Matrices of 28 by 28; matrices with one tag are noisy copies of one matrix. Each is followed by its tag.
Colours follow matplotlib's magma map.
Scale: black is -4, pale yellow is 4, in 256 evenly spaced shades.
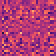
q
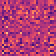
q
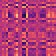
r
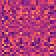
q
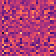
q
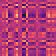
r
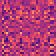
q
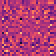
q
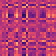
r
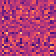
q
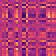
r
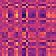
r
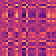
r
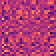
q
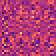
q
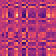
r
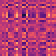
r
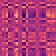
r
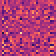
q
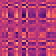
r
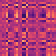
r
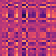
r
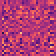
q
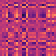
r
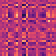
r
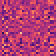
q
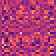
q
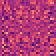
q
